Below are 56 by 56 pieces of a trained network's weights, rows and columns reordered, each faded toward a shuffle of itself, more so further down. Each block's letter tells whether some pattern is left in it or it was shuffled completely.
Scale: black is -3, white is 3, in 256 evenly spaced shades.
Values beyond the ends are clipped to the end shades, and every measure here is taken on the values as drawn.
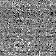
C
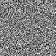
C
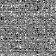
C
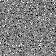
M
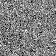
M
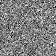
M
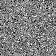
M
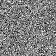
M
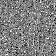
M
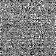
C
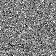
M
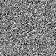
C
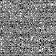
C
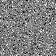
M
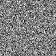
C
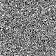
M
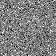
M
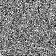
M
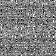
C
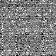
C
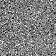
M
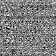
C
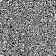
M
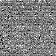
C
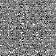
C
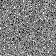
M
